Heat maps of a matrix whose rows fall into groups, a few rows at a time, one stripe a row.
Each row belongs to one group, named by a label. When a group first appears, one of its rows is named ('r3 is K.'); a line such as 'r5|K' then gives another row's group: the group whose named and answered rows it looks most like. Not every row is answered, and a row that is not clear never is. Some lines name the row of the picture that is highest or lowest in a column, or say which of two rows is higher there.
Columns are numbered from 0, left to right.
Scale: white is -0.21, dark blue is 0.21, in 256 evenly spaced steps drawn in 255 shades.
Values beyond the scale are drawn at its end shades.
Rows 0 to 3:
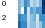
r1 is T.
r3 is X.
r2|X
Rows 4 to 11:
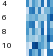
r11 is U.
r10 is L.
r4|X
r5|U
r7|X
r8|X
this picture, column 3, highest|10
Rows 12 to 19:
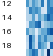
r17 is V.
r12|X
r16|T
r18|V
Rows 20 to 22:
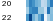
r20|U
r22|X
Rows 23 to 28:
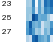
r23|T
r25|L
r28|L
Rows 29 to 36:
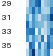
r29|U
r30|U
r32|X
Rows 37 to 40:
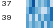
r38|U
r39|T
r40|X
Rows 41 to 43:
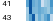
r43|L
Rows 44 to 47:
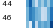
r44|V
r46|U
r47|T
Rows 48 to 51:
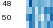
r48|V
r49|T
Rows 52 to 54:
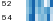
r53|L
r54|L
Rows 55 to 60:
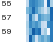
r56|U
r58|U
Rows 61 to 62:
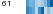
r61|T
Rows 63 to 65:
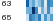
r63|X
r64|L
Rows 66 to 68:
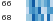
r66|L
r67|U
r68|L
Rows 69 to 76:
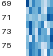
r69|X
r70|U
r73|V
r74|T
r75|U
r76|U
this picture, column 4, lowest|71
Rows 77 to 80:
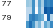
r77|T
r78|T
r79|L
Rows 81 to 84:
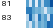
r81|T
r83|V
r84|T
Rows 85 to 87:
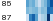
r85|T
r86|T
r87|L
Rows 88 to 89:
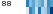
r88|X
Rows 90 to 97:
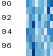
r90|T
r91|L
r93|L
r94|X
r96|L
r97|L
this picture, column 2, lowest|90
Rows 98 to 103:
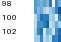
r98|X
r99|T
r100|U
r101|U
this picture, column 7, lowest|100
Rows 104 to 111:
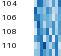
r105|X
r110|L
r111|L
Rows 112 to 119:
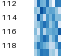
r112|U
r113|L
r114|V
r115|L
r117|L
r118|U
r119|U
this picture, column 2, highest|113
